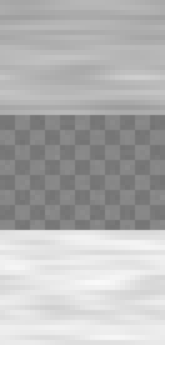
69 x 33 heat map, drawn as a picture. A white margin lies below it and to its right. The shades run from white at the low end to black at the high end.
The table splits into 3 rows of 1 panel. Panel 1,1: low, streaked across, faint in contrast. Panel 2,1: middling, checkered, faint in contrast. Panel 3,1: very low, streaked across, faint in contrast.
